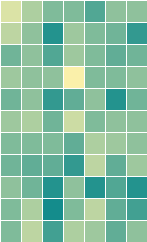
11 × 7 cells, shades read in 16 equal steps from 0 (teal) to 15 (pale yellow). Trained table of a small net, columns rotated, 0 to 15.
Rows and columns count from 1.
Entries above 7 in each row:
4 3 2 5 2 5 3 2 2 2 4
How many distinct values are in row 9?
4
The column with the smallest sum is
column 3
